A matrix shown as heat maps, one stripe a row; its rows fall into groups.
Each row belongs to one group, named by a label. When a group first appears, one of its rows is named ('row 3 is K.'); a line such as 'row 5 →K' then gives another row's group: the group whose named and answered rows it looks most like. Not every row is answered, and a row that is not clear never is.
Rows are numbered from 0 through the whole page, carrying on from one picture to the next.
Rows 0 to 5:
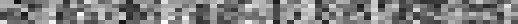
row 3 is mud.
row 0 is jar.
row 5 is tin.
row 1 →tin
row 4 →mud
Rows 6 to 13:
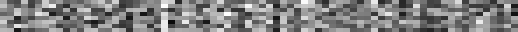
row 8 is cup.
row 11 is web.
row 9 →mud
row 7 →tin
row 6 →jar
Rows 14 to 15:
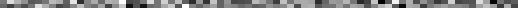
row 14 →jar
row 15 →mud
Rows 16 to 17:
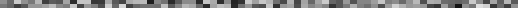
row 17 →web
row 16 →cup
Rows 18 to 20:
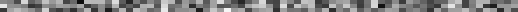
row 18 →jar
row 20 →mud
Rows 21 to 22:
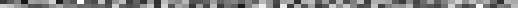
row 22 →jar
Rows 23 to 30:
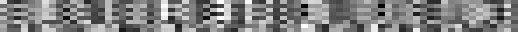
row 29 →jar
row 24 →cup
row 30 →tin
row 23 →web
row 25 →web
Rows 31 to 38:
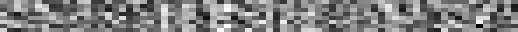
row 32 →mud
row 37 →mud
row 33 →mud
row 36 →jar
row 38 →web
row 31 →cup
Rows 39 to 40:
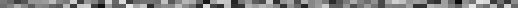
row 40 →cup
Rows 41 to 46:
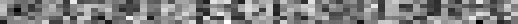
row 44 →web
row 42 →tin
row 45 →cup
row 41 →web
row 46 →mud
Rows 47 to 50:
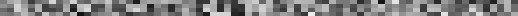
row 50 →web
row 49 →cup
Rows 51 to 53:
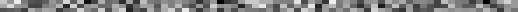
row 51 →tin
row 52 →jar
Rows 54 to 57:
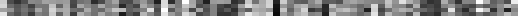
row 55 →tin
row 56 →jar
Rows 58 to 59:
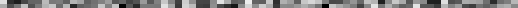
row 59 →tin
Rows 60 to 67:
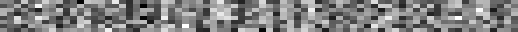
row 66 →mud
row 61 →mud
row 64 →mud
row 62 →jar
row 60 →jar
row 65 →cup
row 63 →web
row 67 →tin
